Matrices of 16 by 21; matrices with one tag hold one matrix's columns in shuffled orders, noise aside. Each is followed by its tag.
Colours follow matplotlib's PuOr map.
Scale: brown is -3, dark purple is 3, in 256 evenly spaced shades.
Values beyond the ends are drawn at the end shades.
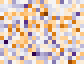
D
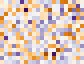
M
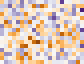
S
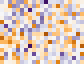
S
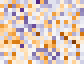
S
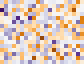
M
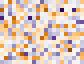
M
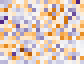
M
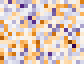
S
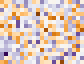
D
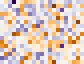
S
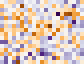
D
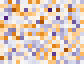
M
